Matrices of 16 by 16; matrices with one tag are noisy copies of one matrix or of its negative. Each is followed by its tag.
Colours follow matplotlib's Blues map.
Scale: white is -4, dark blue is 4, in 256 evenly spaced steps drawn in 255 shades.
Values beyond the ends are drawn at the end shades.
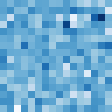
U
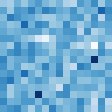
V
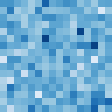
V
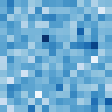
V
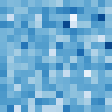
U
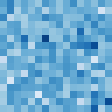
V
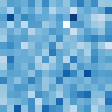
U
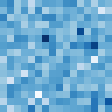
V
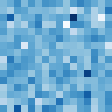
U
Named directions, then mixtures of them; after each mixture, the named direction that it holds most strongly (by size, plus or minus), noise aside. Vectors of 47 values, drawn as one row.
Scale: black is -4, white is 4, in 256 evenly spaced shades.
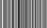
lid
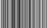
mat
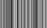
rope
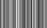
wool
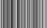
rope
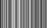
mat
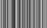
mat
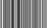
lid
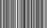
wool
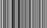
mat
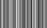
wool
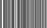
lid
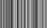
rope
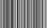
rope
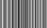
lid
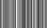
wool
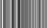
lid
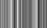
rope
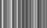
lid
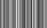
wool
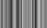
wool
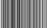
mat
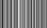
lid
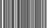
lid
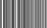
lid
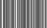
wool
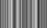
rope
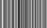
lid
